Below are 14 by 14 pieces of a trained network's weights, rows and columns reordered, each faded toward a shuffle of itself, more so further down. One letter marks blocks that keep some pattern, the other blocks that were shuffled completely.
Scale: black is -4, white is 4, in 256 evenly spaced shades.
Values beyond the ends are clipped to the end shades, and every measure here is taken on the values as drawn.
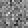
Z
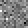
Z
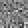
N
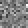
N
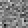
Z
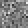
Z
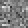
N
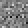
N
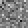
Z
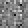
N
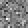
Z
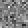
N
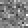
Z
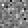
Z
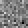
Z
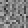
N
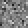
Z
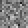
Z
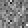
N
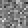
Z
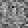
N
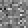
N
